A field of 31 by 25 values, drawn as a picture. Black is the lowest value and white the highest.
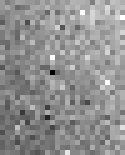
The field climbs toward the top right. The halves do not mirror each other. No regular stripes run through it. The top right is the ninth with the highest average. The bottom left is the ninth with the lowest average. Fine speckle covers the field. No row or column stands out.
